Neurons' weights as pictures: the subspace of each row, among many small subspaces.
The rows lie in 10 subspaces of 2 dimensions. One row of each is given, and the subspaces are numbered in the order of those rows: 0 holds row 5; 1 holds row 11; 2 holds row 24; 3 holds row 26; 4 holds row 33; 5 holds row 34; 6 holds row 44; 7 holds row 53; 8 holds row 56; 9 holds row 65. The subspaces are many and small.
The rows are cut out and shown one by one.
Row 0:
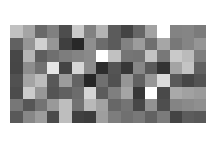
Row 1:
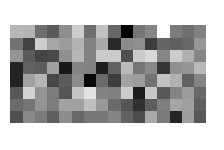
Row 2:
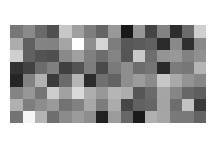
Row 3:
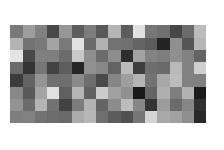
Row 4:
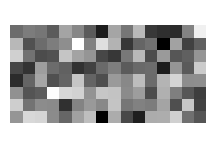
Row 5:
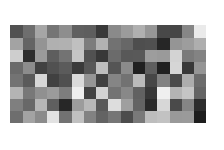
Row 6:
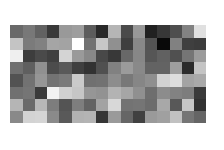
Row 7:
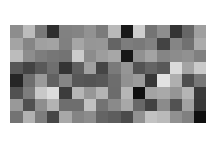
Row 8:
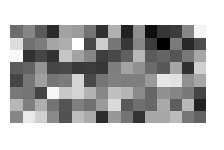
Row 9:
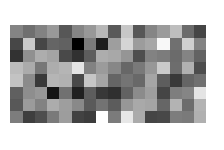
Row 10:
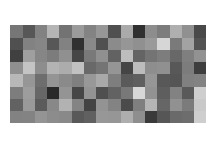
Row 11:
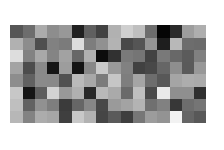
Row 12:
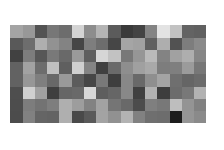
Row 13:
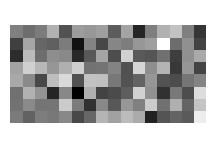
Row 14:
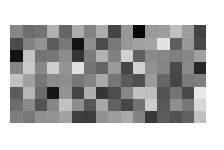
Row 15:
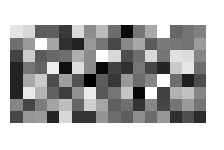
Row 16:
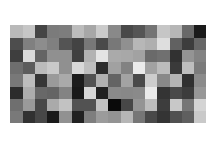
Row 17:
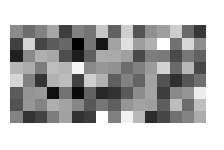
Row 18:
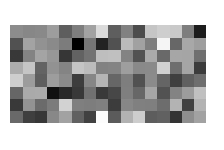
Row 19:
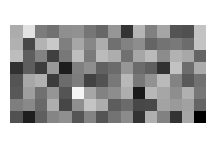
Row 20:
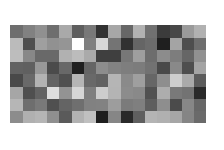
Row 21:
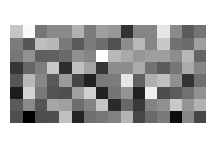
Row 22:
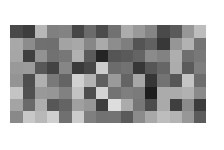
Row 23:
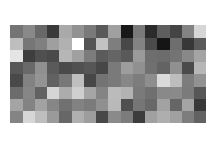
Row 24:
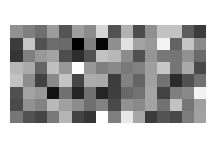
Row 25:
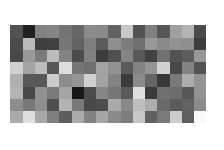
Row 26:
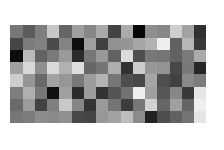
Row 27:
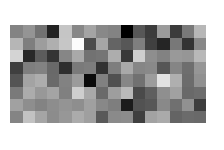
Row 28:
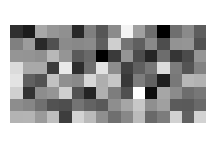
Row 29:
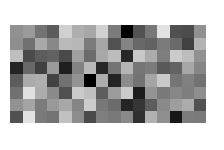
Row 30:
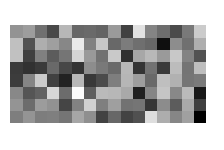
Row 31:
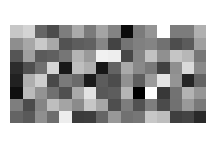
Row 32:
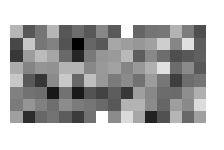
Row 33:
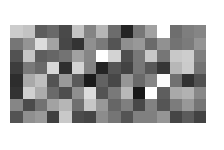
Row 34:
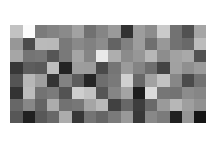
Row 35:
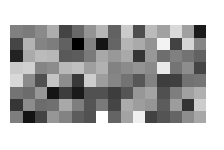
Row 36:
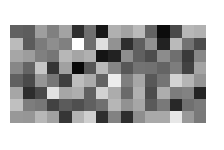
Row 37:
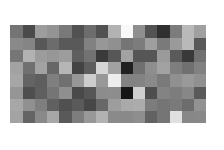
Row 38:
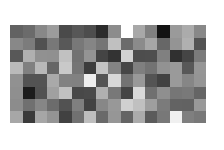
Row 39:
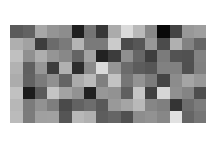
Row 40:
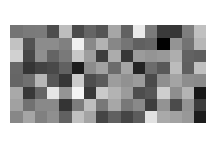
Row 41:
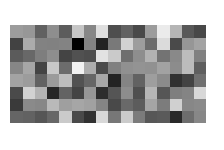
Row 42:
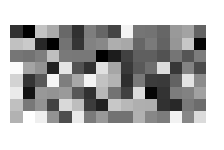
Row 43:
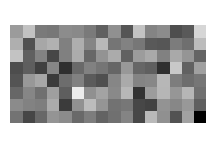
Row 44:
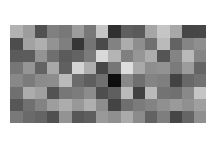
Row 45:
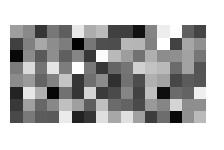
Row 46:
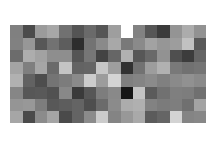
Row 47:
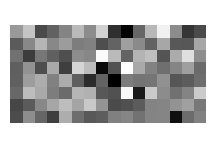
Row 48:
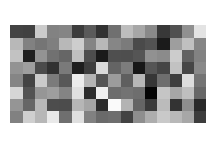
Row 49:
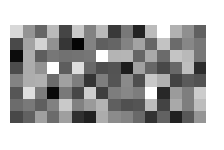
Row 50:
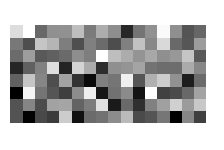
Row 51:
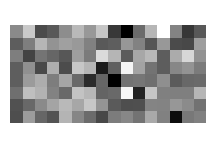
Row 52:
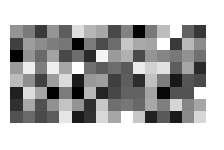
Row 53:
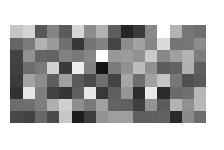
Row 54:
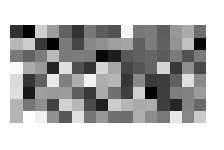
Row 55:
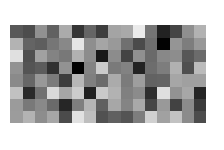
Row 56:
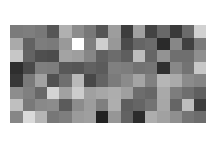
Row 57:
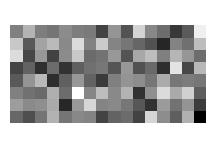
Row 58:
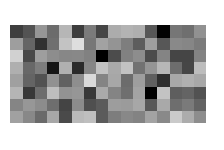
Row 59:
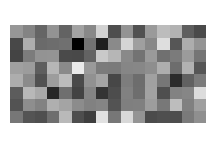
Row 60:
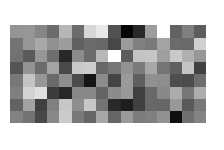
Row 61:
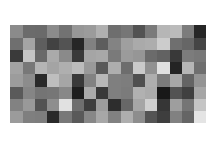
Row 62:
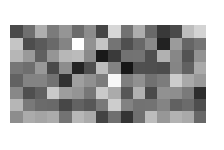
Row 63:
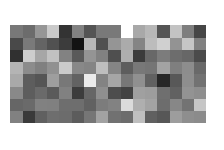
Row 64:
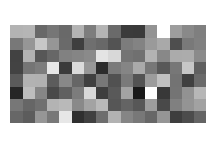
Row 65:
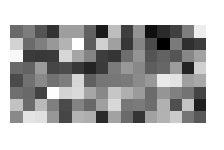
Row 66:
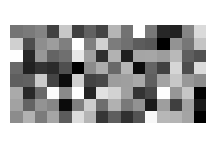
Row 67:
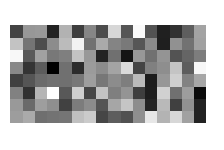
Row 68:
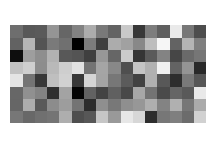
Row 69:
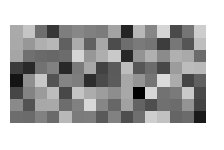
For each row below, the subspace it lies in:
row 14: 3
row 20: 2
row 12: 1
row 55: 7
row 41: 2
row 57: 5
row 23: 9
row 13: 7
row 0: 4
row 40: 7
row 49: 4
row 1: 1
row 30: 7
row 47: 6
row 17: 2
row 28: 7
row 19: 5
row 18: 8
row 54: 0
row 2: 8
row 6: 9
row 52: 1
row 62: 6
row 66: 7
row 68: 1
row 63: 9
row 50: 5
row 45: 1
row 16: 0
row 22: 0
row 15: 4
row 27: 9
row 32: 6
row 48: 0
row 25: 5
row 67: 4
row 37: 6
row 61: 0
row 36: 2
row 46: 6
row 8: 9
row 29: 8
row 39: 1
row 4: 8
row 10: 3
